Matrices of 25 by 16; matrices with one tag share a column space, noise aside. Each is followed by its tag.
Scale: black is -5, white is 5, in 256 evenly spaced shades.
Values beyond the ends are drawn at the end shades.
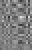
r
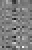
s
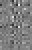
r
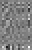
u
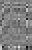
u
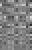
r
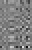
s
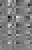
r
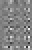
s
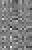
s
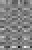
s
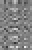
s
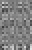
u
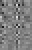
r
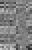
u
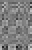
u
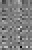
s
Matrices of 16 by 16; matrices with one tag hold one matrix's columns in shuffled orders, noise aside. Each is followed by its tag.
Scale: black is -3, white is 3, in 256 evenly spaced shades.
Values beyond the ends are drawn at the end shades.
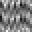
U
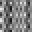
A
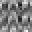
U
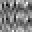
U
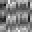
U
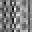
A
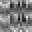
U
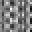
A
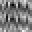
U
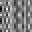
A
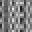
A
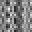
A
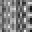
A
